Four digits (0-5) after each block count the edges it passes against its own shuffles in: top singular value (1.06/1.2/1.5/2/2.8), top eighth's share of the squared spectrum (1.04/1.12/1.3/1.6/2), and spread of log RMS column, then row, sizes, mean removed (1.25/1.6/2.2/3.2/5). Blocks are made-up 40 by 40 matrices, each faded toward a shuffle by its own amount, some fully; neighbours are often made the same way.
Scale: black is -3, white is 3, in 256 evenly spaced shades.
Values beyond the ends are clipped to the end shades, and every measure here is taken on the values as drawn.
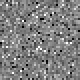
0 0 0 0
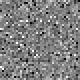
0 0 0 0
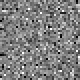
0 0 1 0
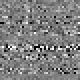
2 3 0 4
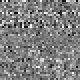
2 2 0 3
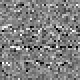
2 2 0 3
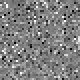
0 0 0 0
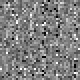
1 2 2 0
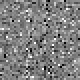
0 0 1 0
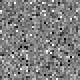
0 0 0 0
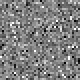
0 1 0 0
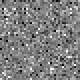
2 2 0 1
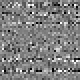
3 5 2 3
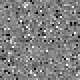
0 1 0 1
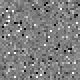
0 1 0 1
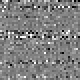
2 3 0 3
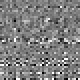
4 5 1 4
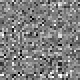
3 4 2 1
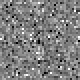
2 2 0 1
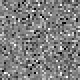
2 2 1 0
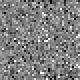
0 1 0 0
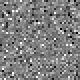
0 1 0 0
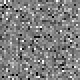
1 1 0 0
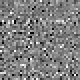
3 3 1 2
